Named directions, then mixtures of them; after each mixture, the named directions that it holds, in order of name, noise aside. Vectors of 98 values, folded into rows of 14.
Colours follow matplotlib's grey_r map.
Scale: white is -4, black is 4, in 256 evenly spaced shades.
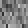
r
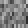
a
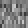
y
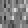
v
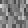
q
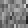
a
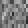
a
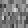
a, v, y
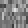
a, v, y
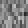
q, y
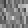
r, v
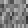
a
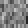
a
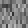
a, r, y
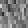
q, r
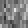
v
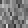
a, q, r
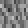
q, r, v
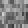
a, r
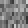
a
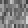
a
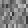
a, r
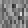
q, y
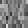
q, r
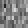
v, y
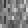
v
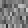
a, r, v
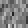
a, r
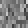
a, q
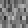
q, r, v
